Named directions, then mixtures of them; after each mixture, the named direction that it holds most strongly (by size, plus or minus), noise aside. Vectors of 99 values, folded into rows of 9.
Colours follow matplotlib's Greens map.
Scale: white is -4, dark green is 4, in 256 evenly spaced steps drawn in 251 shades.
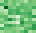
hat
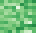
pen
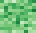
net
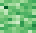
hat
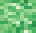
pen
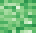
pen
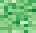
net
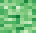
hat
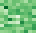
hat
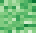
pen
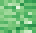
pen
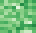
pen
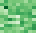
hat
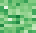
hat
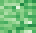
pen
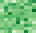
net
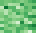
pen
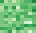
pen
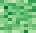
net
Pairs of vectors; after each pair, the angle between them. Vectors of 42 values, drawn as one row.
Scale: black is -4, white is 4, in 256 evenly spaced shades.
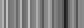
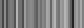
partly opposed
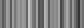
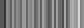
orthogonal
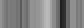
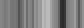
nearly parallel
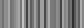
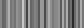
nearly parallel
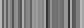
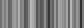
orthogonal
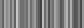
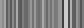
partly aligned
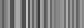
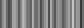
partly opposed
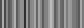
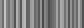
partly opposed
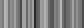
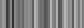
partly opposed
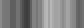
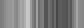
nearly opposite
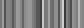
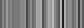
partly opposed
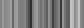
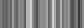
nearly opposite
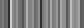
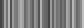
partly opposed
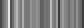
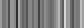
partly opposed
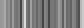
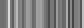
orthogonal
